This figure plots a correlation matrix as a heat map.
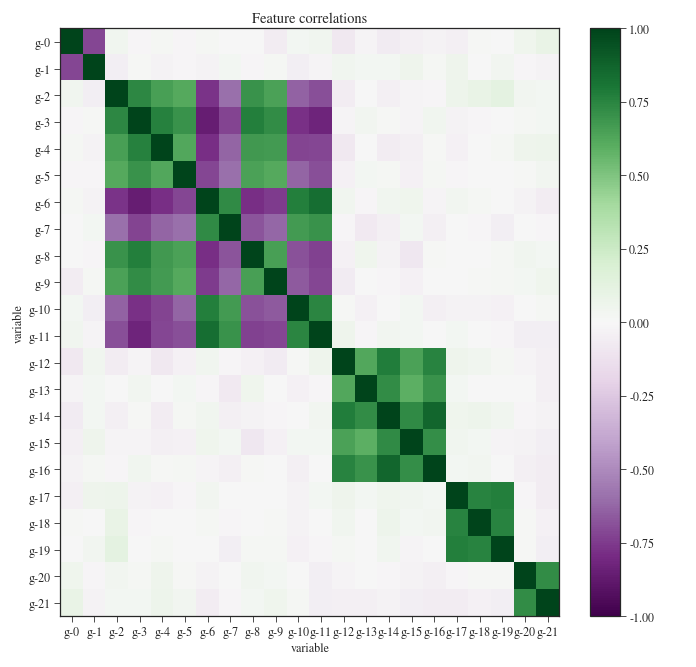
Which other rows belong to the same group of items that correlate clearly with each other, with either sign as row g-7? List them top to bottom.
g-2, g-3, g-4, g-5, g-6, g-8, g-9, g-10, g-11
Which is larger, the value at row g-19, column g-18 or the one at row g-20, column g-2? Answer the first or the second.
the first
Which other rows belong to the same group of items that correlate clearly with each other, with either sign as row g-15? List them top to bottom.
g-12, g-13, g-14, g-16
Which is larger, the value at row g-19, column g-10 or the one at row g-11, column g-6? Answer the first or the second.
the second
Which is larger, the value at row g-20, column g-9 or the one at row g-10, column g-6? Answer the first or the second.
the second
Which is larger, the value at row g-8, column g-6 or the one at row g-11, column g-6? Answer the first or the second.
the second
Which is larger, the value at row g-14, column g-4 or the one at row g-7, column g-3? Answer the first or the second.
the first
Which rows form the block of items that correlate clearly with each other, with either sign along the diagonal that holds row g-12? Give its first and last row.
g-12 to g-16
